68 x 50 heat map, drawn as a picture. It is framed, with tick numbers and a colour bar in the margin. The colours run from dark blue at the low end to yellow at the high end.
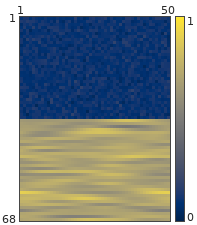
The table splits into 2 rows of 1 panel. Panel 1,1: very low, fine-grained, faint in contrast. Panel 2,1: high, streaked across.
